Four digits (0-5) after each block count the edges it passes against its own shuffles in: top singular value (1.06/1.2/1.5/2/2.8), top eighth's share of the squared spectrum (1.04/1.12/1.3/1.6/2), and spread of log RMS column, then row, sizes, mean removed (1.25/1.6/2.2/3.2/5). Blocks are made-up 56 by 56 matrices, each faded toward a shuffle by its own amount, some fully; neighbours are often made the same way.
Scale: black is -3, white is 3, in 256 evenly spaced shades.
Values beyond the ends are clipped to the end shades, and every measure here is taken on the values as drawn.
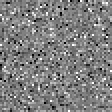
1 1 0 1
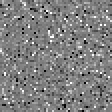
0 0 0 0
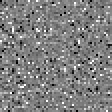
3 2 1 1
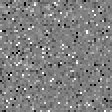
1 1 0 0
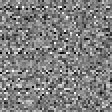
3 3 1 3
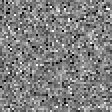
0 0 0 0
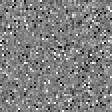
0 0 0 0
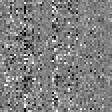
3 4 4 1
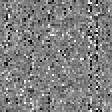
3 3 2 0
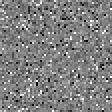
0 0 0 0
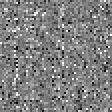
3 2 2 0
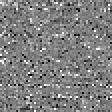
3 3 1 2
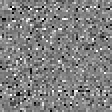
3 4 1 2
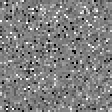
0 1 0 0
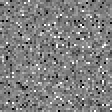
1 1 0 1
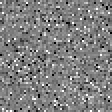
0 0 0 0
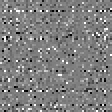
4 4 2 3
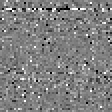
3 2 0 2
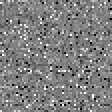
1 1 0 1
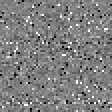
1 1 0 1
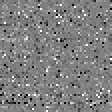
2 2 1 1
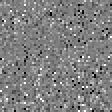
2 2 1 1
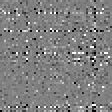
4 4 2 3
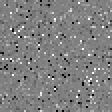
0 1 0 0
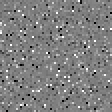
0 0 0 0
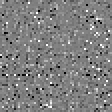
2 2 1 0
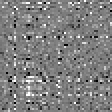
4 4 2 3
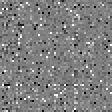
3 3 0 1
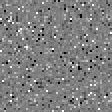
1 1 0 0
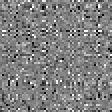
4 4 3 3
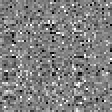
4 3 1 1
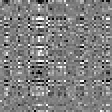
5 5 4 3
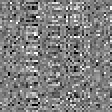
4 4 3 2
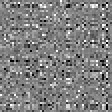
4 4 3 2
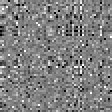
4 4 2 2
